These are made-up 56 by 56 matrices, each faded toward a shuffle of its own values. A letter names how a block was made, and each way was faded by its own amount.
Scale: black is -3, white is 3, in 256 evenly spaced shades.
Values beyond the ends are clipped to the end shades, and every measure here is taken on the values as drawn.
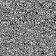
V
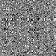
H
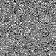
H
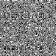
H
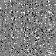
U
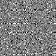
V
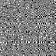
V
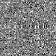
H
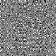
H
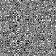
H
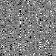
U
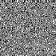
H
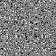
V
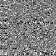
V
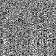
H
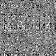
V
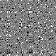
U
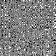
U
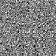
H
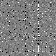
U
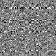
V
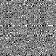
V
